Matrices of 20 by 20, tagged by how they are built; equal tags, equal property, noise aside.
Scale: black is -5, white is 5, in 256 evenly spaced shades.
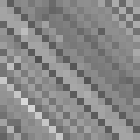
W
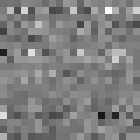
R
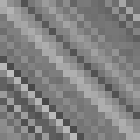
W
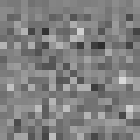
R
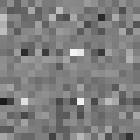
R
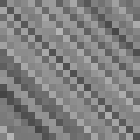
W
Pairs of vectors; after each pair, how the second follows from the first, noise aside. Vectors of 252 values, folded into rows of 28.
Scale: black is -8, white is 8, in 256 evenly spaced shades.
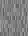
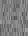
sign-scrambled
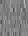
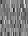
scaled up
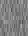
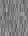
reversed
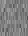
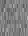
negated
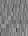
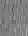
partly zeroed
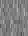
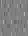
partly zeroed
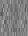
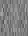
negated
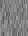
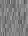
reversed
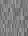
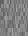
reversed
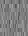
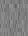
shrunk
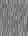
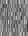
scaled up
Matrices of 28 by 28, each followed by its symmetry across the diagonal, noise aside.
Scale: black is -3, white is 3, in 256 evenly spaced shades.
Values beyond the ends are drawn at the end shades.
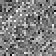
symmetric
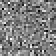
antisymmetric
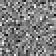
antisymmetric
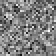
antisymmetric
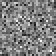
symmetric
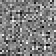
antisymmetric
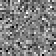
antisymmetric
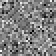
symmetric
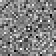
symmetric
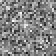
symmetric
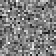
antisymmetric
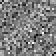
symmetric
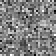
antisymmetric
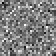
symmetric
